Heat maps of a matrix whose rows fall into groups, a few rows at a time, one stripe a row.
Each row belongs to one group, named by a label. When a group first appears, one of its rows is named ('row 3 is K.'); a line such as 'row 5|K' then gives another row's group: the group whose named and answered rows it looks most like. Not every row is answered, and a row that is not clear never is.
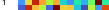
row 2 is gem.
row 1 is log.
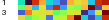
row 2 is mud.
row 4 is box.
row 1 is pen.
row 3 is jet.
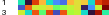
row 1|pen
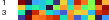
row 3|pen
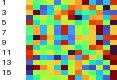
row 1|box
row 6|mud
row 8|pen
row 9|mud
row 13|jet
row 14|gem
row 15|jet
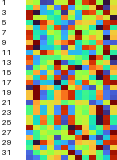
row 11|log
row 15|mud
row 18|gem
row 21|jet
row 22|mud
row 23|mud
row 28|box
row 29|pen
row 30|mud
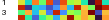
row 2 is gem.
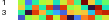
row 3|pen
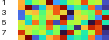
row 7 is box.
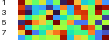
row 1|box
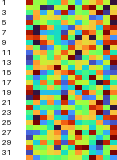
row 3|mud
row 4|jet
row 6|pen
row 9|pen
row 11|log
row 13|jet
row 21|mud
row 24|pen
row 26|gem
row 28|jet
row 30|box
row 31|jet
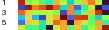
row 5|log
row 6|gem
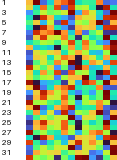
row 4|pen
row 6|pen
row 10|gem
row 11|jet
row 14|box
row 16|box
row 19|log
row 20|log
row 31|jet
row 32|box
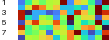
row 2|log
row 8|jet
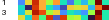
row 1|log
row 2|pen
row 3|log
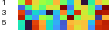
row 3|gem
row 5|pen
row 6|pen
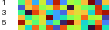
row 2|log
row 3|pen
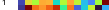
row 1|jet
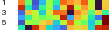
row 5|jet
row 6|pen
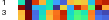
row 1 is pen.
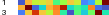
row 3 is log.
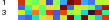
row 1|box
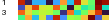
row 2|log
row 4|mud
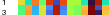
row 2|mud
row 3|mud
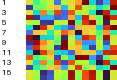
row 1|box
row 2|jet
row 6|pen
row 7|log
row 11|pen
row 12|box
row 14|jet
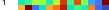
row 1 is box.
